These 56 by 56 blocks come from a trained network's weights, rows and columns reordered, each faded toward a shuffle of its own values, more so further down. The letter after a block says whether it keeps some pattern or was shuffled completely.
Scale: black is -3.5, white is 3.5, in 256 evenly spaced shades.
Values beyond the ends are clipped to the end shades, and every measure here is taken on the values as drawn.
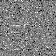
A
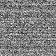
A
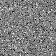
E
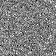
E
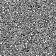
E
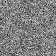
A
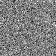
A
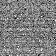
A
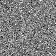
E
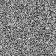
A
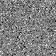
E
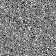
A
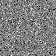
A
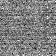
A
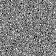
E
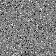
E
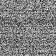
A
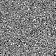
A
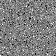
E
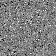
E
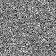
A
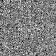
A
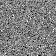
E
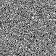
E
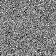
A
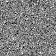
A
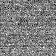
A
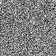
E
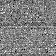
A
